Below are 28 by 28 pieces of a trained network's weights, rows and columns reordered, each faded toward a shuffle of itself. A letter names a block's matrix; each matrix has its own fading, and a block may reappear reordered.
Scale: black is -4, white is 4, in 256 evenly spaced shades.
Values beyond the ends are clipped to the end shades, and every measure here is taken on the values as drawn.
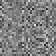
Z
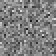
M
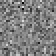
M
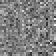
Z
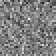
M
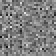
Z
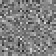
Z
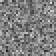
M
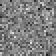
M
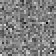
M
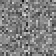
M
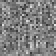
Z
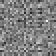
Z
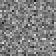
M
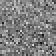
M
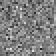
M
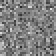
Z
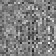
Z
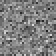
M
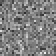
M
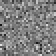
M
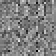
Z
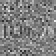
Z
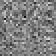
Z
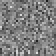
M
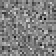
M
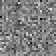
M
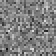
M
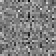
Z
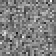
M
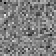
M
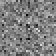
Z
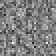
Z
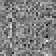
Z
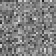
Z
